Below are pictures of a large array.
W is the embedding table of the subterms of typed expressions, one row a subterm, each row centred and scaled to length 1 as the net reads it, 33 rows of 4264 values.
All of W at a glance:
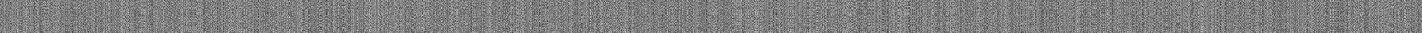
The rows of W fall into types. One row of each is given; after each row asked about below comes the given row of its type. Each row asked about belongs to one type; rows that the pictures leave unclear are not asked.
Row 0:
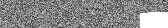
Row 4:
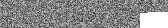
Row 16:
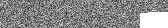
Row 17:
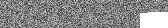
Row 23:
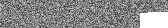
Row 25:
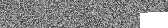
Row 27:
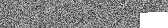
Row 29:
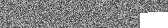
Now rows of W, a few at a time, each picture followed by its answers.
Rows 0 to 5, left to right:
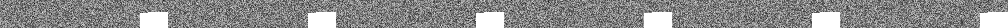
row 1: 17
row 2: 4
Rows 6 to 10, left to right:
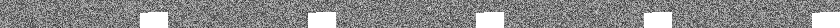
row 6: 0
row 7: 29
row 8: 23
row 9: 0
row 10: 17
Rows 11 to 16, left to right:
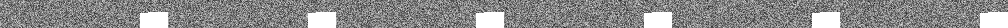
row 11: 16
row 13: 0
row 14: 4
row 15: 27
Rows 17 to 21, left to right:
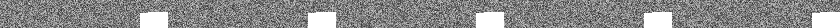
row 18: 27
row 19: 0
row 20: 16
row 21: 29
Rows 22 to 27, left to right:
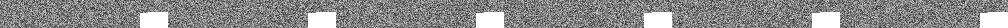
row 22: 17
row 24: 4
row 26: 23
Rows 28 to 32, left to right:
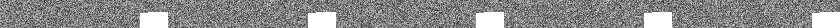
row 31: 29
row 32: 25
